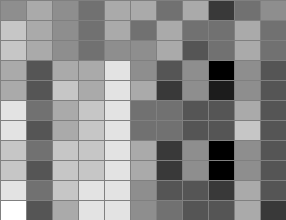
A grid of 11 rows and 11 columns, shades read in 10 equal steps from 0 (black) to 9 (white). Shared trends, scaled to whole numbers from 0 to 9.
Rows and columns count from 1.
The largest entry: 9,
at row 11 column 1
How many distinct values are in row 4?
5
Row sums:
53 56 55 50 52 56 56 54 53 57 57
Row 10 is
8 4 7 8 8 5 3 3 2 6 3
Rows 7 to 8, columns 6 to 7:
4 4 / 6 2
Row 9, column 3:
7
